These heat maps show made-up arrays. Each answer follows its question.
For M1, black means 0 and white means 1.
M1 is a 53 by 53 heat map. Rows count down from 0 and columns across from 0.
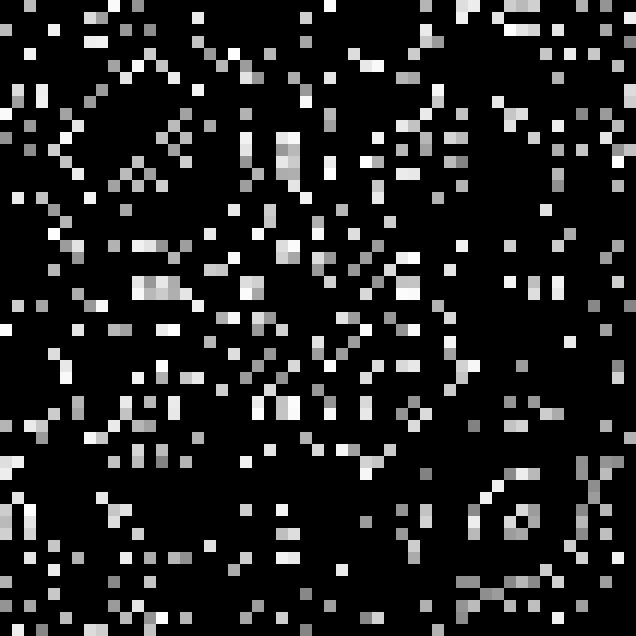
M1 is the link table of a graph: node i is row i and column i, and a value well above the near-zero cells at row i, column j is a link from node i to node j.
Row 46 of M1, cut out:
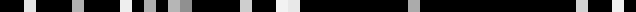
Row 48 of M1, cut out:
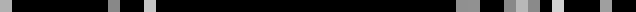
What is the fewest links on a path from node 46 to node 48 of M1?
1
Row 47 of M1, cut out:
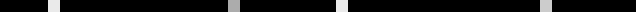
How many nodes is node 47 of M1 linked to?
4
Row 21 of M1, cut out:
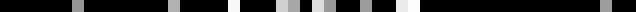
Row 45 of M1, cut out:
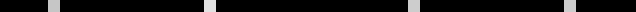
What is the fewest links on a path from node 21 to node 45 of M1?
2
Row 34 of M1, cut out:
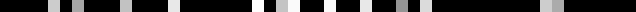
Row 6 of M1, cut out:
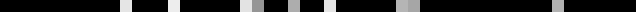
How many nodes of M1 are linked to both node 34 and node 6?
7
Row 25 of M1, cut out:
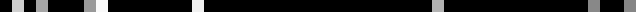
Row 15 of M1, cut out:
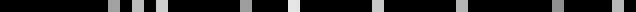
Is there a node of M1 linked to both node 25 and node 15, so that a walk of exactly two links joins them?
no
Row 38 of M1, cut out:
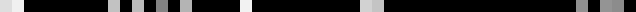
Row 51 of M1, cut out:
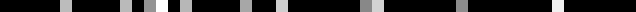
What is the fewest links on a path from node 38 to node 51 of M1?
1
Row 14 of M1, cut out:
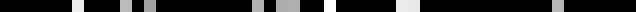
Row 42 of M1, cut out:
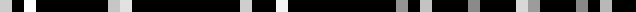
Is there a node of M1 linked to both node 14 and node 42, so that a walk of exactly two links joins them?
yes
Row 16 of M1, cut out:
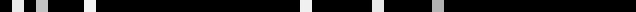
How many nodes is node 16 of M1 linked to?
6
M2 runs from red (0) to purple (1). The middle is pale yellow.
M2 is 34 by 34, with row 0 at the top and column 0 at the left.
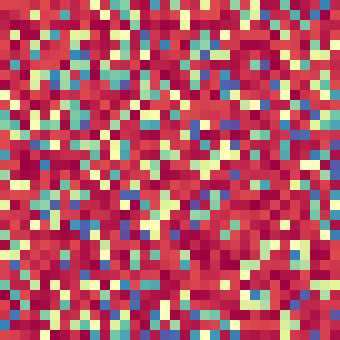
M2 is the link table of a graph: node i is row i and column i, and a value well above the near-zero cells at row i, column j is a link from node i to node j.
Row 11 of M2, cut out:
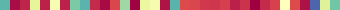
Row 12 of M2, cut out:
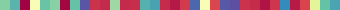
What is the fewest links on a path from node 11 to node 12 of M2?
1
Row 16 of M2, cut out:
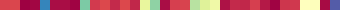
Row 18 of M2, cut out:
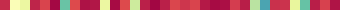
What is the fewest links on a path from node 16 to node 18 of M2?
2
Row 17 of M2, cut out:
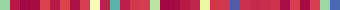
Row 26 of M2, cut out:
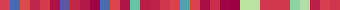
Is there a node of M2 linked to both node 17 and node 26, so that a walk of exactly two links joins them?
no
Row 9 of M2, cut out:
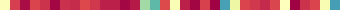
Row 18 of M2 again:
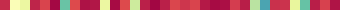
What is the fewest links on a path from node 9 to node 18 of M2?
3
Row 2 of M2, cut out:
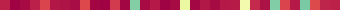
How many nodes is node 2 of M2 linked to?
5
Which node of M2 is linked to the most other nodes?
node 12
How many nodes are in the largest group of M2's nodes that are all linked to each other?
7
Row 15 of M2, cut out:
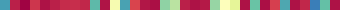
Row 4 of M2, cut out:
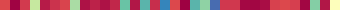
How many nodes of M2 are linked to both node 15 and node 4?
4
